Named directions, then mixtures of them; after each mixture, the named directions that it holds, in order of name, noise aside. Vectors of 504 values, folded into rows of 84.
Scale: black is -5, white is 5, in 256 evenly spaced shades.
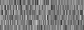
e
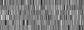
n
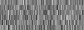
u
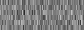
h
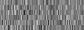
e, h, u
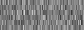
h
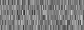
h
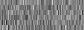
u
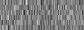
h, n, u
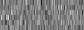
n, u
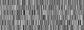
h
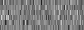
n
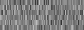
e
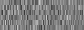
e, u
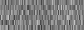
h, n, u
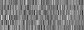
e, n, u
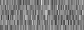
e, n, u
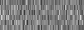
e, h, n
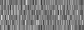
e, n, u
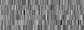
e, h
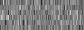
n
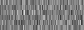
h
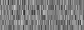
h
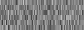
u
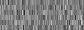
h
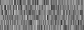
e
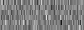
e, h, n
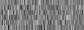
e, u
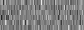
n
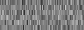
h, n
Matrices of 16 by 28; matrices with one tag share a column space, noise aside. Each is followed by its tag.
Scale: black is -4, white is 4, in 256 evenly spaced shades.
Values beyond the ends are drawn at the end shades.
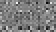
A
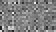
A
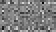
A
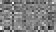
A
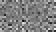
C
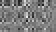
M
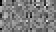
M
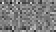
A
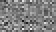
C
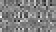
M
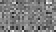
A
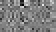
M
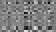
A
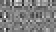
M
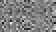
C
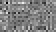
A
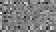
A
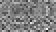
C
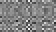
C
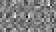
M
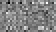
A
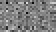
A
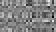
M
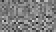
C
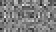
M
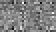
A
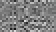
C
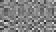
C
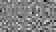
C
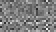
C
